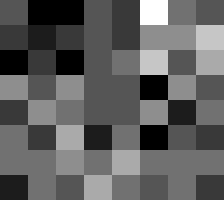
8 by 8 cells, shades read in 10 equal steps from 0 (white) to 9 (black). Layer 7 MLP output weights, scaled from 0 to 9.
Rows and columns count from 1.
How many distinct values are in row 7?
3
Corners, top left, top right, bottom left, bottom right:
6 6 8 7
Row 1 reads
6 9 9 6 7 0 5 6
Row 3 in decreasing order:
9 9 7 6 6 5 3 2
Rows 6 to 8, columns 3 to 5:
3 8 5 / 4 5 3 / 6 3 5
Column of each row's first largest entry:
2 2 1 6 7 6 1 1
